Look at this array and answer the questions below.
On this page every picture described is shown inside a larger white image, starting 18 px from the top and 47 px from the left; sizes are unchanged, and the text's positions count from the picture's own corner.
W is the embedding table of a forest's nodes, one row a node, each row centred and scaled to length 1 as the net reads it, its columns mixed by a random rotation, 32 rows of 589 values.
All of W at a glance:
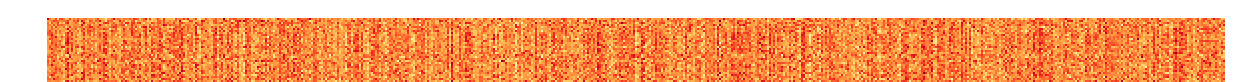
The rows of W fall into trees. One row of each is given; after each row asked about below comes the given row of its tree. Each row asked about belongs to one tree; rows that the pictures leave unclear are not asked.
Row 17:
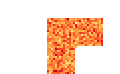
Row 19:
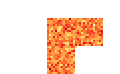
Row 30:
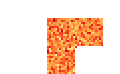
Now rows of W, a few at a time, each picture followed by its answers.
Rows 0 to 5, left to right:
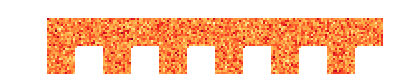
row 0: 19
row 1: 30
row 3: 30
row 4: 19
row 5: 17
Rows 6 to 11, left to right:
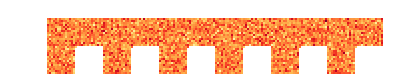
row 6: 19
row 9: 17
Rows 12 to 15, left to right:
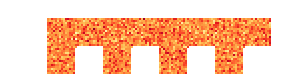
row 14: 30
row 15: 17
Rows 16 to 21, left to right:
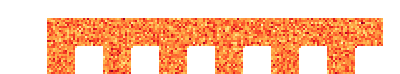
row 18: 19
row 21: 30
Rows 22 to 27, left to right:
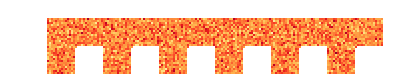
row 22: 17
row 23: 17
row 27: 30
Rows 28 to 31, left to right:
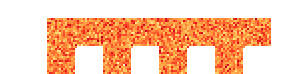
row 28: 17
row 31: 17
